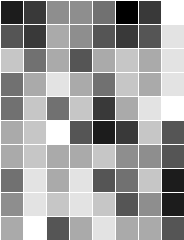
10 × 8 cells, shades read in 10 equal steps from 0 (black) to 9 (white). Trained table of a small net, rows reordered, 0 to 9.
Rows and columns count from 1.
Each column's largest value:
7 9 9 8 8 7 8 9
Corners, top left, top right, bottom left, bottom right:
1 9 6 3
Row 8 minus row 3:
-3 4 0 5 -3 -3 1 -7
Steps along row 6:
up up down down up up down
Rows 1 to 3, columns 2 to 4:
2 5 5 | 2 6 5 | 4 6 3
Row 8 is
4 8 6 8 3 4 7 1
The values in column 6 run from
0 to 7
